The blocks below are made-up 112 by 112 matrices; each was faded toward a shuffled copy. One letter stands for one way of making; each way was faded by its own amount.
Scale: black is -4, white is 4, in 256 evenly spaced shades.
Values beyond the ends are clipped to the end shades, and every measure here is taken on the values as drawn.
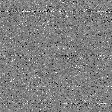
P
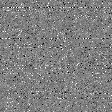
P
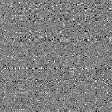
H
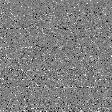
P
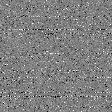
P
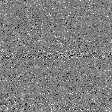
P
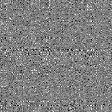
H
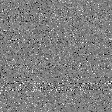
P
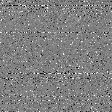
P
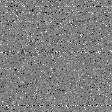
P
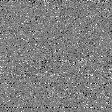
P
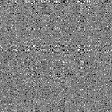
H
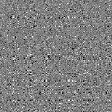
H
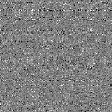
H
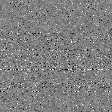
P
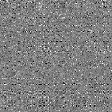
H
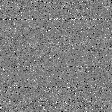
P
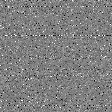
P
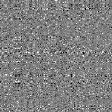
H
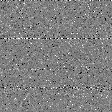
P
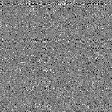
H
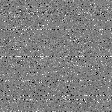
P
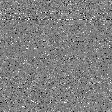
P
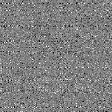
H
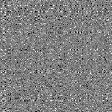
H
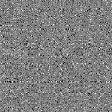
H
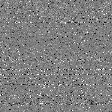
P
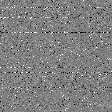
P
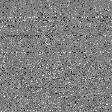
P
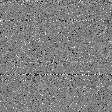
P
